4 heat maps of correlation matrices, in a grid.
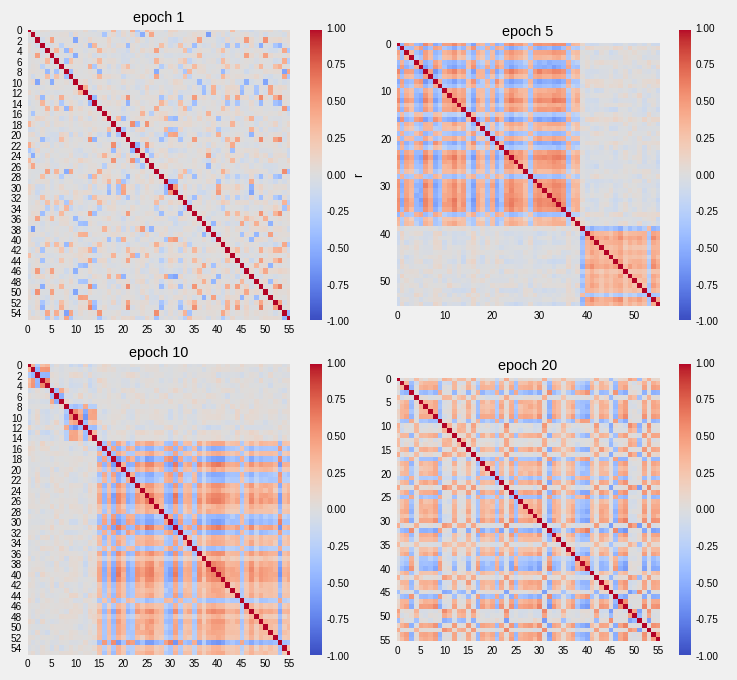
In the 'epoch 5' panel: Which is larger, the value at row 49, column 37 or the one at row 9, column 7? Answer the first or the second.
the first
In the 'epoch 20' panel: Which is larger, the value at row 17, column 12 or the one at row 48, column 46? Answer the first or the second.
the first
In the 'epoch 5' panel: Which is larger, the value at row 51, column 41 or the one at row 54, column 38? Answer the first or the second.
the first
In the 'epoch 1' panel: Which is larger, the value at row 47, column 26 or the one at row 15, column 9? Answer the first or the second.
the second
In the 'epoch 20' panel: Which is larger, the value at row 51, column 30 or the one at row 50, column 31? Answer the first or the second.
the second
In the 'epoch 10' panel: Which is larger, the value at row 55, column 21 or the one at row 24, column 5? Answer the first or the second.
the second
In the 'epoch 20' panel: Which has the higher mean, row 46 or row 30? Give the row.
30
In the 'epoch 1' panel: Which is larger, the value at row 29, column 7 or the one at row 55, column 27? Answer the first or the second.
the first
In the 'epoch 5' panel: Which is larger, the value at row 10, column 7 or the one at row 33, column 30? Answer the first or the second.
the second
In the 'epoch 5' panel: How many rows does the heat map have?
56
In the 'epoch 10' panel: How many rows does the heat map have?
56
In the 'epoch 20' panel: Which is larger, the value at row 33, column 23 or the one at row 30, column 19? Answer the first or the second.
the second
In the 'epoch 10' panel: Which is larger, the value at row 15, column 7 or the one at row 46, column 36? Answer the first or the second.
the second
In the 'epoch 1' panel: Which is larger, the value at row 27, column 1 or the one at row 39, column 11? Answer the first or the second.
the second
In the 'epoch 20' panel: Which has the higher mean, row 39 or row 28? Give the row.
28
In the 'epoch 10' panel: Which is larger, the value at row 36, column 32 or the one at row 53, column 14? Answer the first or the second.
the second
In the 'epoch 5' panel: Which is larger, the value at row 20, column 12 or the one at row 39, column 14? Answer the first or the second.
the first
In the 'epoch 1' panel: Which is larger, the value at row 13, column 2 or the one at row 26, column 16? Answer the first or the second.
the first
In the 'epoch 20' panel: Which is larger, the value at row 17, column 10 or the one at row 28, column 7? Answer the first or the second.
the second
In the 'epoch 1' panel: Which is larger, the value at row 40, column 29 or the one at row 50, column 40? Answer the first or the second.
the second
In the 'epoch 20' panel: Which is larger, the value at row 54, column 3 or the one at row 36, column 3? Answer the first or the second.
the second
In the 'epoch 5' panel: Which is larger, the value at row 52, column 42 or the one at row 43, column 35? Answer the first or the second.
the first
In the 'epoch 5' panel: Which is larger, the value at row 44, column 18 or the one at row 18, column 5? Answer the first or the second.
the first
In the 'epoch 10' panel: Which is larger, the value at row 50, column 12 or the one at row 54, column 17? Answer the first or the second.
the second
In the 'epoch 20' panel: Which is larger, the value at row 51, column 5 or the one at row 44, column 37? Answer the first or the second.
the second
